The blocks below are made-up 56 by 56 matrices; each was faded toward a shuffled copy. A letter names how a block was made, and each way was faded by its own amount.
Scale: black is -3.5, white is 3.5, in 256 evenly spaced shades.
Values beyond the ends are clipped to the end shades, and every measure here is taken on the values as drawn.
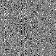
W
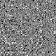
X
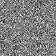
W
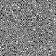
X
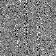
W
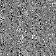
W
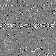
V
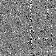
W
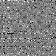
V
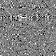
V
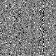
W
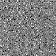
X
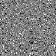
X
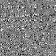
V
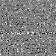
V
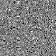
X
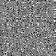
X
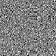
X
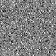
X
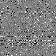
V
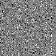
W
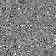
V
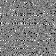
V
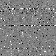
V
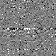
V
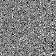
W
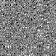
X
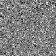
X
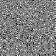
X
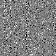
W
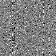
W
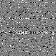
V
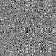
X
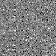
X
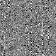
W
